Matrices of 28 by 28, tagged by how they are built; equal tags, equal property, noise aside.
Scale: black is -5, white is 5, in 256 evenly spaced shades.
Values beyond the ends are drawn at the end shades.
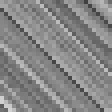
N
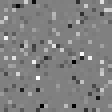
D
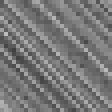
N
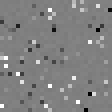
D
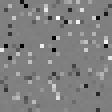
D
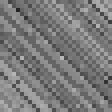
N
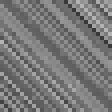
N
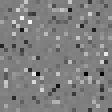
D
